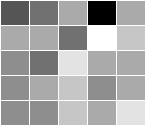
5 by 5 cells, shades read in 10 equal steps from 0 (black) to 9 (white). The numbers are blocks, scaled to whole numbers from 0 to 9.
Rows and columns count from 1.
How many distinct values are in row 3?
4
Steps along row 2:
same down up down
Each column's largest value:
6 6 8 9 8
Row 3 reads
5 4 8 6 6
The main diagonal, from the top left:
3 6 8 5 8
